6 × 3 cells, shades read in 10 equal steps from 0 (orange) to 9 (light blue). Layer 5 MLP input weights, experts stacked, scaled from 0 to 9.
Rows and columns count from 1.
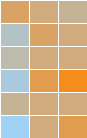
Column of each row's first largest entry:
3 1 1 1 1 1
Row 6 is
9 4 2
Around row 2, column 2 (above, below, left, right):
4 4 7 4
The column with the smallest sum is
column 3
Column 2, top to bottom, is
4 3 4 2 4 4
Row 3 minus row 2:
-1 1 0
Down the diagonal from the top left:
3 3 4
